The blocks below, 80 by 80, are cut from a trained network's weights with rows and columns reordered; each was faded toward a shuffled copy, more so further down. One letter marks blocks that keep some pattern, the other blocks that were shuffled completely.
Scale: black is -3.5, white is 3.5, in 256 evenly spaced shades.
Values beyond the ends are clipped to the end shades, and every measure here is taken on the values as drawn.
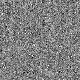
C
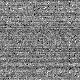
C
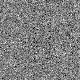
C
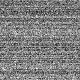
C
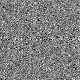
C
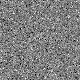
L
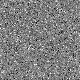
L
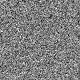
L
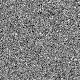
L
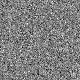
L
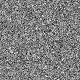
L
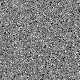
L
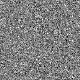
C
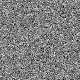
C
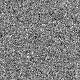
L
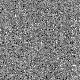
C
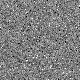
L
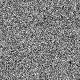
L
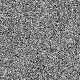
L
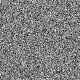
L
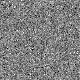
C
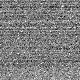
C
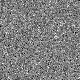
L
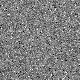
L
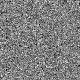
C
